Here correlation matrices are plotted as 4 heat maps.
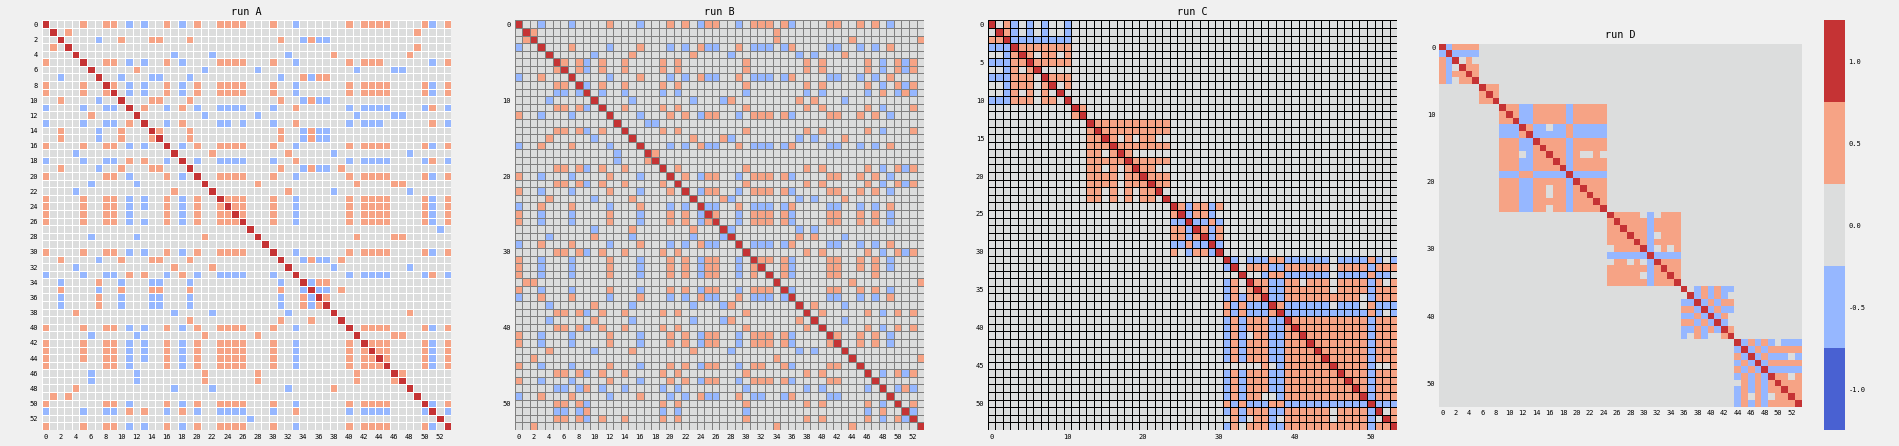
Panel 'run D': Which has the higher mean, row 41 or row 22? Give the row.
22
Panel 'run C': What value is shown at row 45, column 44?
0.5
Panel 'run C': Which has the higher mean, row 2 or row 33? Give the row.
2
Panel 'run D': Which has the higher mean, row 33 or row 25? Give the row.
33
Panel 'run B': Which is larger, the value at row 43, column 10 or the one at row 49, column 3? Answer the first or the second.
the second
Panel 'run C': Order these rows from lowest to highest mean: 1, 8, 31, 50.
50, 31, 1, 8
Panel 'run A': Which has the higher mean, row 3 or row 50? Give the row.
50
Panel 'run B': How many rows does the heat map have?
54
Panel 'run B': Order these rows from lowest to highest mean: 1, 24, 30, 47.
24, 1, 47, 30
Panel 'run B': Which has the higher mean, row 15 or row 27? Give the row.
15
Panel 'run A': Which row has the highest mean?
25
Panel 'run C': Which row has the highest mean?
53
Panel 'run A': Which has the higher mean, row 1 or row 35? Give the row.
35
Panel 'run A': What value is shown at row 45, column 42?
0.5
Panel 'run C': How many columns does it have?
54
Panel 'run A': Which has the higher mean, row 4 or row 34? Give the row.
4
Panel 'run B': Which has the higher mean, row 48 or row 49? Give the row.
49
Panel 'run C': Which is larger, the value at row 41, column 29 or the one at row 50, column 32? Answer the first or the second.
the first
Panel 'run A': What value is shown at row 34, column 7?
0.5
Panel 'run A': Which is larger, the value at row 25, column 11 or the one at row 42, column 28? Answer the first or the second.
the second
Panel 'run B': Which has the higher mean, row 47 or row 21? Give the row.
21
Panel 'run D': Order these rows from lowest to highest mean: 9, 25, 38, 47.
38, 47, 25, 9
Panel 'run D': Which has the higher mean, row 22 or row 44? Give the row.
22
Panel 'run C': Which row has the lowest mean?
50
